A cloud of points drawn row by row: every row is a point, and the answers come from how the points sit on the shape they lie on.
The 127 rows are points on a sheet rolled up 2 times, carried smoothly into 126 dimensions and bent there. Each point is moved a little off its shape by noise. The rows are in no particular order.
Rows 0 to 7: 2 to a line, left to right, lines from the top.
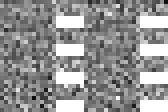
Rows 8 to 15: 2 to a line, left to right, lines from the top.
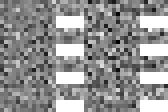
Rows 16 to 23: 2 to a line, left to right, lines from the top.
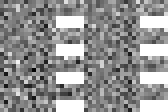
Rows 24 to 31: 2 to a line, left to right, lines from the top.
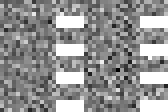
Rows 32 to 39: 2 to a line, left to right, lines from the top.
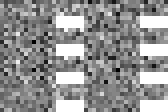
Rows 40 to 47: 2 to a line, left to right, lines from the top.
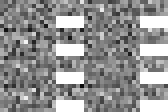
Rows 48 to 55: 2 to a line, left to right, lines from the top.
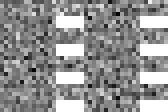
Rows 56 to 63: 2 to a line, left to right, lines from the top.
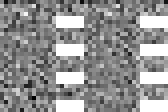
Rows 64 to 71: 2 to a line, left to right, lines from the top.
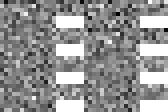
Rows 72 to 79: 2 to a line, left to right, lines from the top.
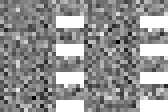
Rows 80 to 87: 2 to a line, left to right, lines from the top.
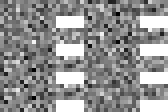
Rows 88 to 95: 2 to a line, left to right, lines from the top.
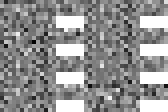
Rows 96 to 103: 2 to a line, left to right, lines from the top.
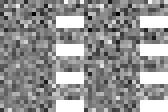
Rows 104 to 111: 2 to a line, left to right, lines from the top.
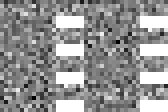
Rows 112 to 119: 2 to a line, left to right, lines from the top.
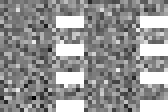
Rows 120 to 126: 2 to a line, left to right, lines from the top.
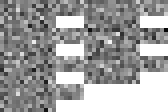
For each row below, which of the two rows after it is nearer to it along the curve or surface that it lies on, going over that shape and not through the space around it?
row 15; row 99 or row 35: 99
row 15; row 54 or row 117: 117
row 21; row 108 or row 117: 108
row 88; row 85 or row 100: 100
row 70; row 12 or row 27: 27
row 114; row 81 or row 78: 81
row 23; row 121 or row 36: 121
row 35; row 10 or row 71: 10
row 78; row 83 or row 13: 83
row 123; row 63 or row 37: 37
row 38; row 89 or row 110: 89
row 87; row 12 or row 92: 12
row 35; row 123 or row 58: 58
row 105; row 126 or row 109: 109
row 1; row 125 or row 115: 115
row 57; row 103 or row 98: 103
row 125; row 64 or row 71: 71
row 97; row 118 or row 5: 118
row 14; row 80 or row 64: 80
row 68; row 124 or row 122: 124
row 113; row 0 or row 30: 0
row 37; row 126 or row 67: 67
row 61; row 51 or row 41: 51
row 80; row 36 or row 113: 113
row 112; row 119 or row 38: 38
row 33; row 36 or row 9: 9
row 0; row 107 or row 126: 126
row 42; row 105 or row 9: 9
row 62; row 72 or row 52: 52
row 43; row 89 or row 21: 21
